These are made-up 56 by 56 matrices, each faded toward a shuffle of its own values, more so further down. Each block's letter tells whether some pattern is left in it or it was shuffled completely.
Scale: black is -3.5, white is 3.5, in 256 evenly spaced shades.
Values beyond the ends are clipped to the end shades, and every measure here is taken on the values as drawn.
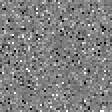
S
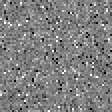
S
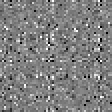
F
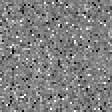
S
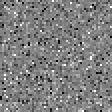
S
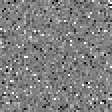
S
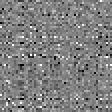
F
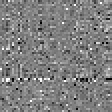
F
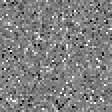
S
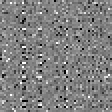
F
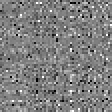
F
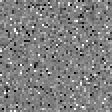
S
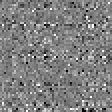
F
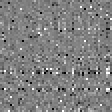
F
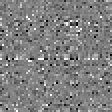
F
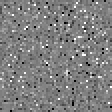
S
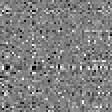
F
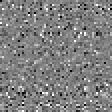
F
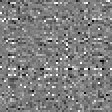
F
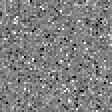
S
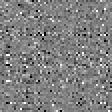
F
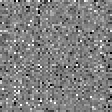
F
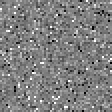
S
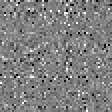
F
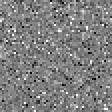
S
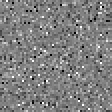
S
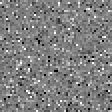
S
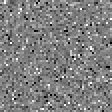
S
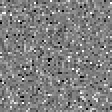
S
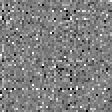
F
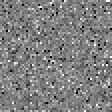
S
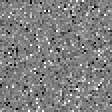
S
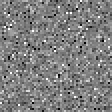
S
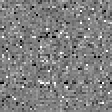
F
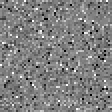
S
